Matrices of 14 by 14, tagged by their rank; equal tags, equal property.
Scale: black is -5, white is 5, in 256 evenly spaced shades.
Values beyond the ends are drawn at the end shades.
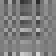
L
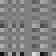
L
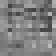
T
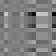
L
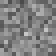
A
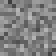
A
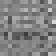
T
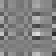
L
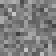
A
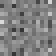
T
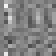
T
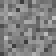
A
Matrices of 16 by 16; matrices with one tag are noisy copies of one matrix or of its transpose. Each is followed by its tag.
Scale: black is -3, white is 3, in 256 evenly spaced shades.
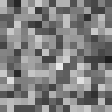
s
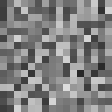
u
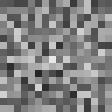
u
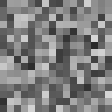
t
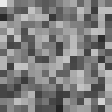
s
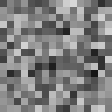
t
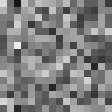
s
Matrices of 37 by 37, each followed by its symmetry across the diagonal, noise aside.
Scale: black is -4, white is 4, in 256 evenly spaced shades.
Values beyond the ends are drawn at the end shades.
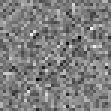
symmetric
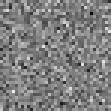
antisymmetric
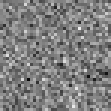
antisymmetric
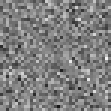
antisymmetric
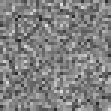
symmetric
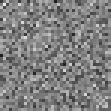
symmetric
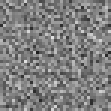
antisymmetric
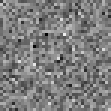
symmetric
